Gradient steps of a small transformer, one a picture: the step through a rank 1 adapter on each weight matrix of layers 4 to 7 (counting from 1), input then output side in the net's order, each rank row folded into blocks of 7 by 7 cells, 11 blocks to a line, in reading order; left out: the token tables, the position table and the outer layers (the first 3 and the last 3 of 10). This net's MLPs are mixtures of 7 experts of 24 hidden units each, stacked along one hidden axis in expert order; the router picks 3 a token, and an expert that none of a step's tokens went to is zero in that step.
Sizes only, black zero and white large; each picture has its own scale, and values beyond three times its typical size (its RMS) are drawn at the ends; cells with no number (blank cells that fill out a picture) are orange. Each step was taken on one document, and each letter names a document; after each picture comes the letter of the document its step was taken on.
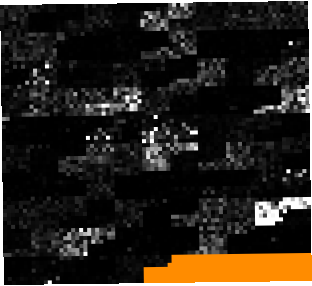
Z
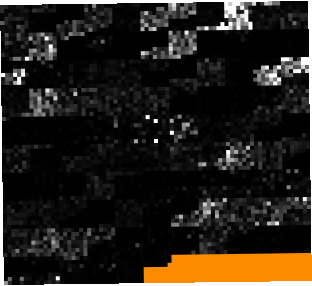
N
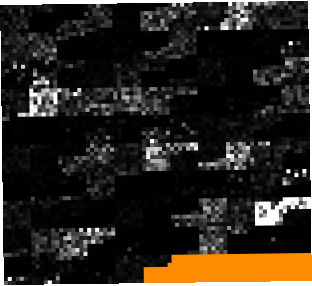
Z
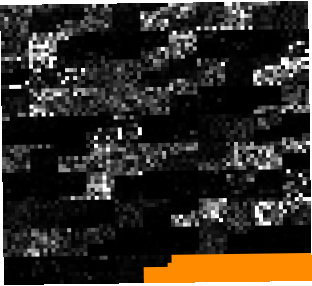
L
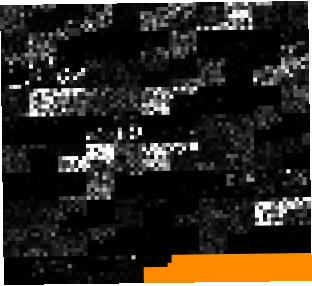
L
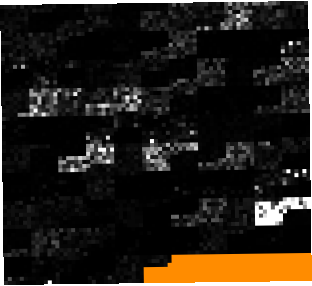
Z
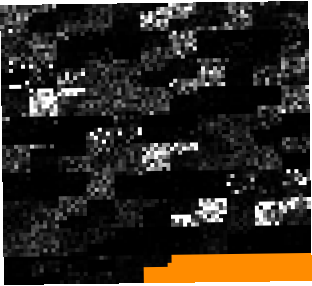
L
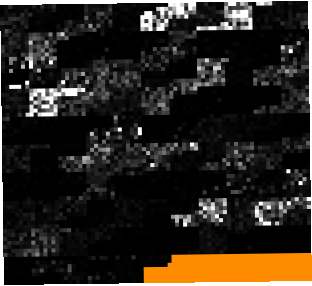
L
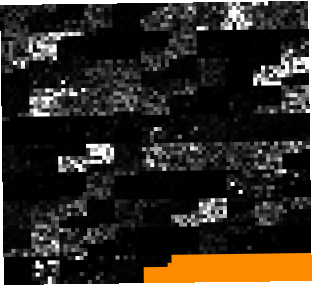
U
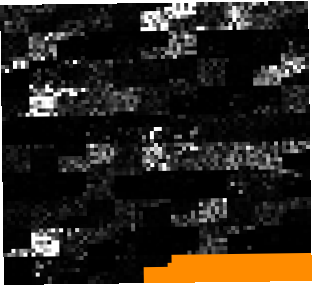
U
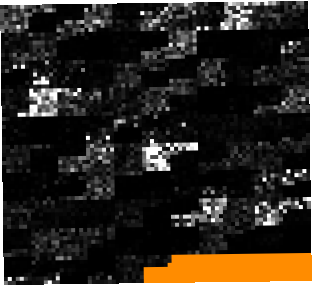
Z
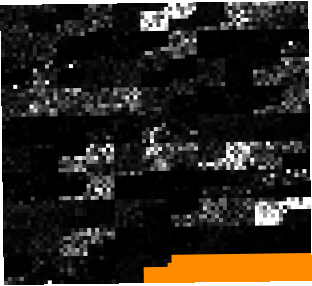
Z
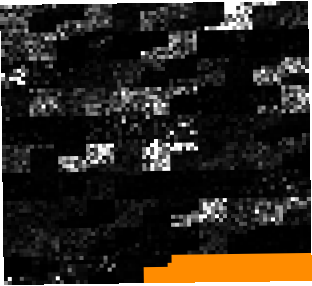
N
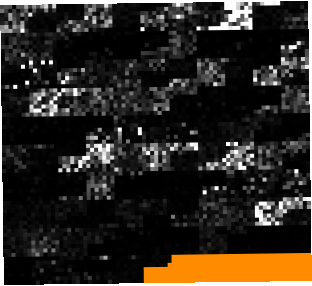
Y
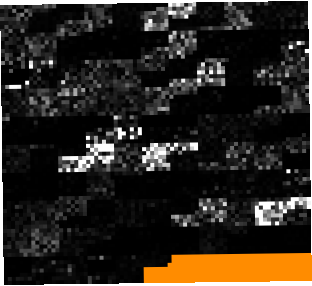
L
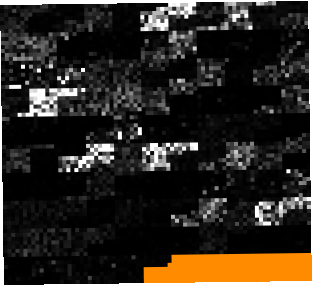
L
